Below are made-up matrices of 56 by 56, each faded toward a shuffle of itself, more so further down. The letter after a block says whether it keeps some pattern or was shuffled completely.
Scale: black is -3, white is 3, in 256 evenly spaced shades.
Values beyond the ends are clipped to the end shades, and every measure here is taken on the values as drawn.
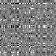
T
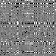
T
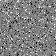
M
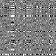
T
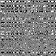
T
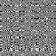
T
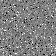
M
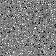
M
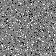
M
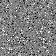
M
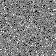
M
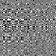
T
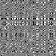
T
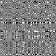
T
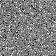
M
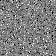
M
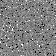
M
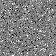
M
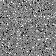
M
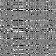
T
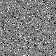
M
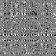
T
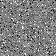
M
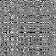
T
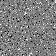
M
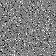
M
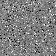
M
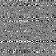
T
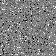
M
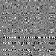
T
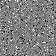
M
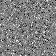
M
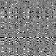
T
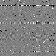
T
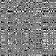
T
